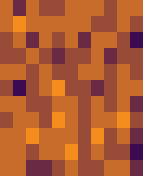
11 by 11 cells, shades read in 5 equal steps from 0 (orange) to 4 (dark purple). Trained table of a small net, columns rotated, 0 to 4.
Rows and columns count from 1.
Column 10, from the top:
1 1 2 2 1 1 1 0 1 2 1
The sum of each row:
16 13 21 22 16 20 17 13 13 17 20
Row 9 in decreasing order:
3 2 2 1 1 1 1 1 1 0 0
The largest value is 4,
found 3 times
